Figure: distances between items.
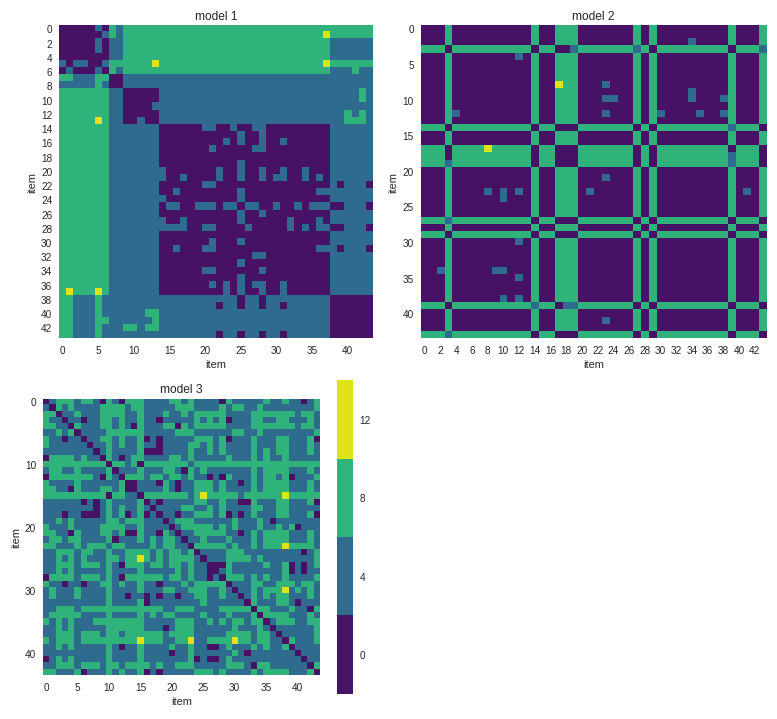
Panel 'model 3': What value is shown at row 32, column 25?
8
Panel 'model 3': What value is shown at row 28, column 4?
8
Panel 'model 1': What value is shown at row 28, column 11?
4
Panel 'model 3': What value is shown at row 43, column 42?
8
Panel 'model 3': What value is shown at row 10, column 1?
8
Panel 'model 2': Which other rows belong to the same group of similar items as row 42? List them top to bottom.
0, 1, 2, 4, 5, 6, 7, 8, 9, 10, 11, 12, 13, 15, 16, 20, 21, 22, 23, 24, 25, 26, 28, 30, 31, 32, 33, 34, 35, 36, 37, 38, 40, 41
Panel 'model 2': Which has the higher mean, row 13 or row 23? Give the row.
23
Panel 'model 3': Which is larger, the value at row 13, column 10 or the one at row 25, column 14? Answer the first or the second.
the second
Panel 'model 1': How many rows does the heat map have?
44
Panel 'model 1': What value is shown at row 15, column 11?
4
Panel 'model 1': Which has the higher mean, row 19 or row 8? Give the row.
8
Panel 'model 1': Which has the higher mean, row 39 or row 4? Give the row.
4
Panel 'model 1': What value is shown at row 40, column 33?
4
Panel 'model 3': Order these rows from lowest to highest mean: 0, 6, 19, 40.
40, 6, 19, 0
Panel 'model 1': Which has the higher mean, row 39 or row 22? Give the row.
39
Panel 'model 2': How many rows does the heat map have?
44
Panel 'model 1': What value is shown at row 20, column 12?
4
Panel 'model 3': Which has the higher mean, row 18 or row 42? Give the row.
42
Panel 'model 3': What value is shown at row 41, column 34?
4
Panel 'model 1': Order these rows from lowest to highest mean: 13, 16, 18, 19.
18, 19, 16, 13
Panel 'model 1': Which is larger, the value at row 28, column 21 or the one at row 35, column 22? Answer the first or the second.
the first
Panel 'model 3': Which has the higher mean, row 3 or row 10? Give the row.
10
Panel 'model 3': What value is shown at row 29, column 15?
8
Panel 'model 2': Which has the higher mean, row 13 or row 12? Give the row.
12
